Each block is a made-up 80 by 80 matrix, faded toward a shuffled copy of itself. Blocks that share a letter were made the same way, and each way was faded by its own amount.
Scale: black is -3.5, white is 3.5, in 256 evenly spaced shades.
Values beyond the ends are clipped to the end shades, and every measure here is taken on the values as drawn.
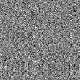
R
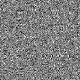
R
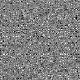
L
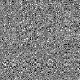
L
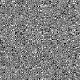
L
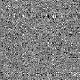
L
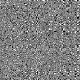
L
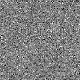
R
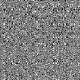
L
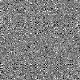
L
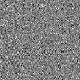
L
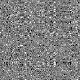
L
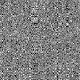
L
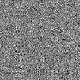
R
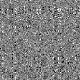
L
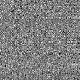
R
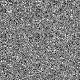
R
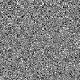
R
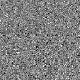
R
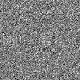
R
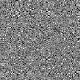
L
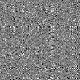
L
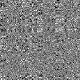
L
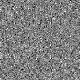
R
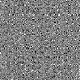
L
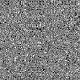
R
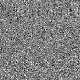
R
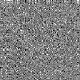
L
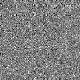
R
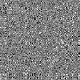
L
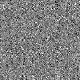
R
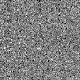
R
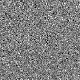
R
